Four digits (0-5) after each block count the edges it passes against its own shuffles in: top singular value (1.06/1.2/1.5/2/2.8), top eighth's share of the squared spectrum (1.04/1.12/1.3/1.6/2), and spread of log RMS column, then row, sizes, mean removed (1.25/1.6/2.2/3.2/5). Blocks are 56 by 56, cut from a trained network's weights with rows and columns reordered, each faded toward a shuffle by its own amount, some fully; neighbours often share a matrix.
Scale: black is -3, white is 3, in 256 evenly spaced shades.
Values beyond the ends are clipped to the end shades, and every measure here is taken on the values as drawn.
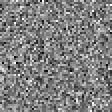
0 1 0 0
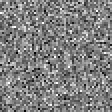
0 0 0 0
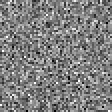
2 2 0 0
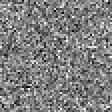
0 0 0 0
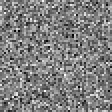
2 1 0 0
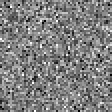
1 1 0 0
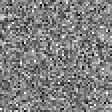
0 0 0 0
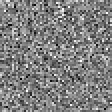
0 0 0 0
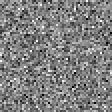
0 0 0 0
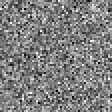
0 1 0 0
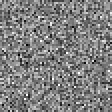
0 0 0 0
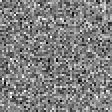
0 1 0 0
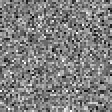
1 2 0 1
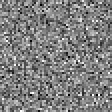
1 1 0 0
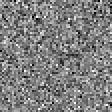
1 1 0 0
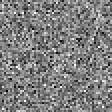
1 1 0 1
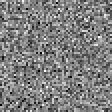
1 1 0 0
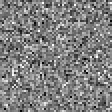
0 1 0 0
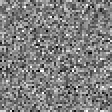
1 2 0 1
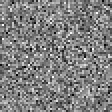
2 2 0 0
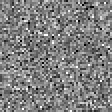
1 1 0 0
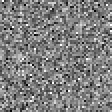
0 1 0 0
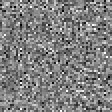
3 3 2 2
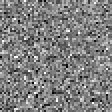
3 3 1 1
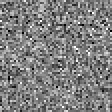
2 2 0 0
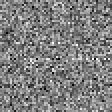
3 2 0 1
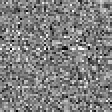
3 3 1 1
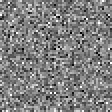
2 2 0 1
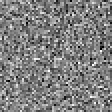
2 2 1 1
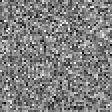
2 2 0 0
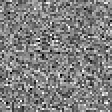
2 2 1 0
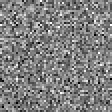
3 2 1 1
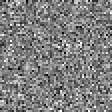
3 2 1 1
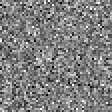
1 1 0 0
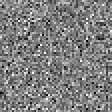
3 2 1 1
